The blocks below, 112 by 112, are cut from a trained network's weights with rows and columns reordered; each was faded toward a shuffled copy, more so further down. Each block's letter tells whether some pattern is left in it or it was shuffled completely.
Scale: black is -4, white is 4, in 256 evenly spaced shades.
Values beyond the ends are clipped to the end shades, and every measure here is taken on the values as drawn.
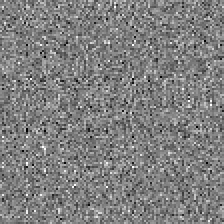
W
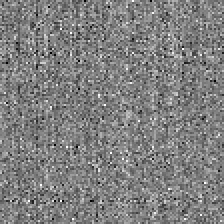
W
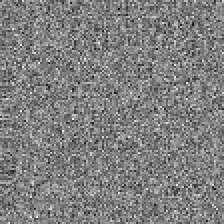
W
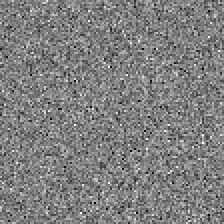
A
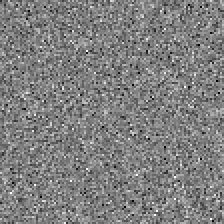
A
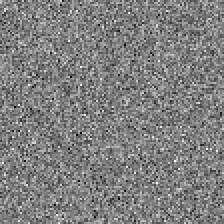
A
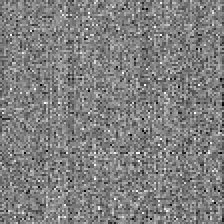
W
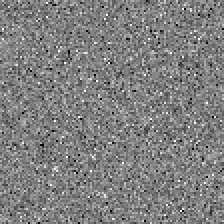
A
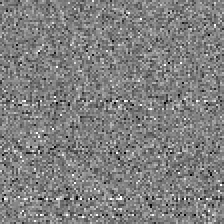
W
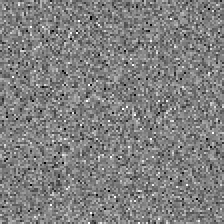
A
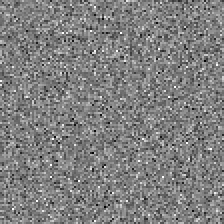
A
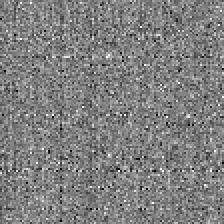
W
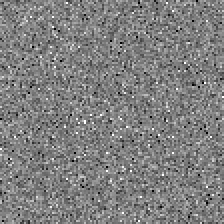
A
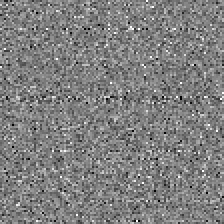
W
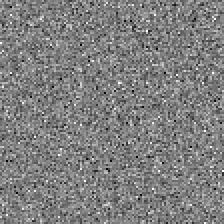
A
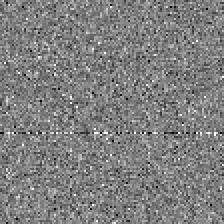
W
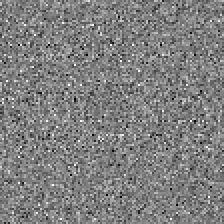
W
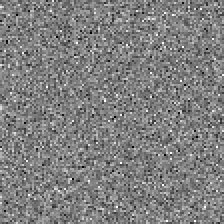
A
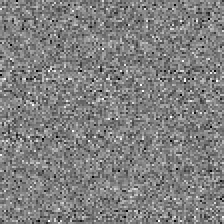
W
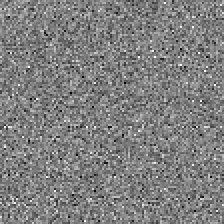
W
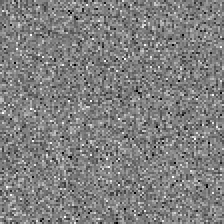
A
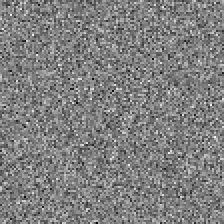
A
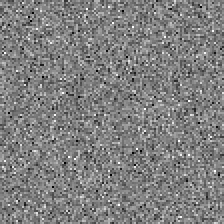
A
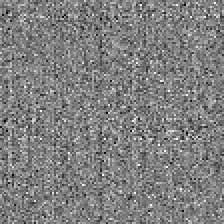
W
